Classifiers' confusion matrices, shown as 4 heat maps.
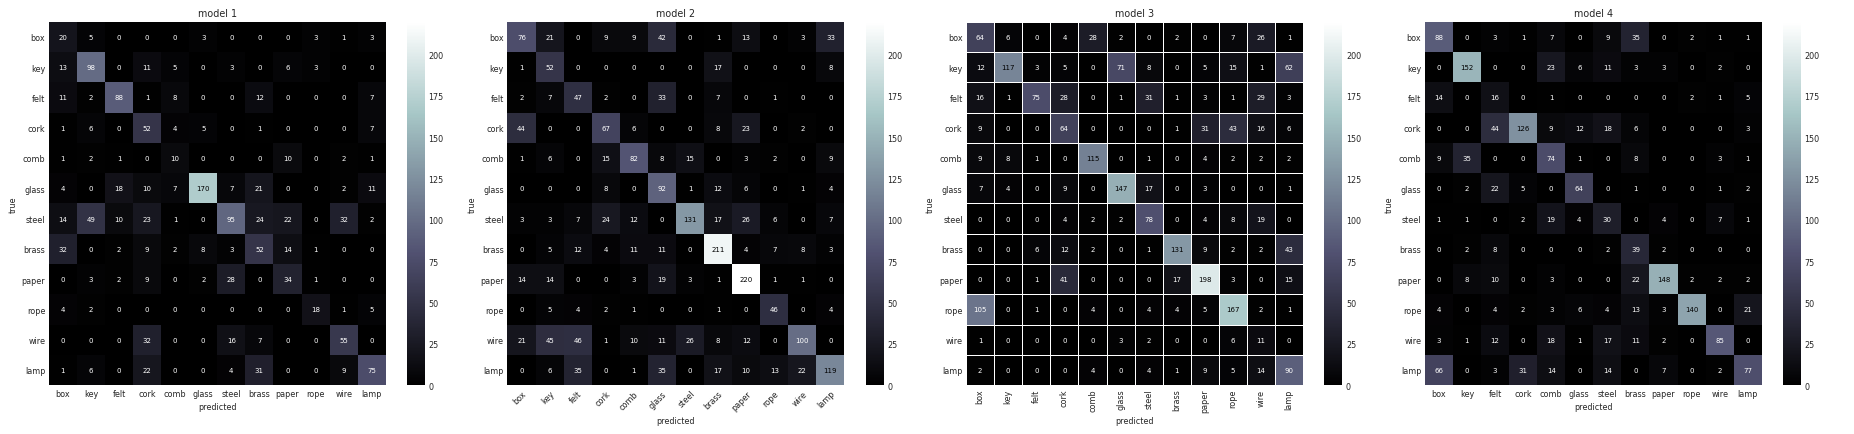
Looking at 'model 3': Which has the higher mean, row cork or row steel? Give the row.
cork
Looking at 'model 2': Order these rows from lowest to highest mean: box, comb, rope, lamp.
rope, comb, box, lamp
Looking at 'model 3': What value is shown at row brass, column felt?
6
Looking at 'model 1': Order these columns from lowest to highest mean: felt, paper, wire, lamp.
paper, wire, lamp, felt
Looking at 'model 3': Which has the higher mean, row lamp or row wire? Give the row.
lamp
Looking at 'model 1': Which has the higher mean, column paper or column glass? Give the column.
glass
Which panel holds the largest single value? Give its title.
model 2
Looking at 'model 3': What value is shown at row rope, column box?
105
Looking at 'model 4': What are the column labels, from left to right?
box, key, felt, cork, comb, glass, steel, brass, paper, rope, wire, lamp
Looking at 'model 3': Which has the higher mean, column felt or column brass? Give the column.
brass
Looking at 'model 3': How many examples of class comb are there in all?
144
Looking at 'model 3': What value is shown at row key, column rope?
15
